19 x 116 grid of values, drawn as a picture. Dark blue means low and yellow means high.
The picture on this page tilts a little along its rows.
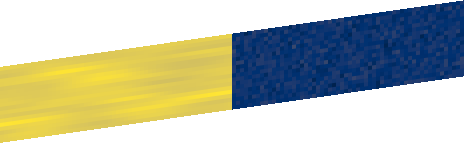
It is made of 1 by 2 panels. Panel 1,1: very high, streaked across, faint in contrast. Panel 1,2: very low, fine-grained, faint in contrast.
